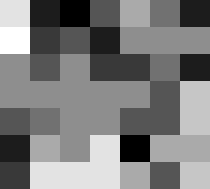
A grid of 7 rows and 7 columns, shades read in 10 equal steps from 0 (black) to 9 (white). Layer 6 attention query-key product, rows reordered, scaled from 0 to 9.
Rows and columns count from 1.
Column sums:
33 29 31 32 27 28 34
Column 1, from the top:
8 9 5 5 3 1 2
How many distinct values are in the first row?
6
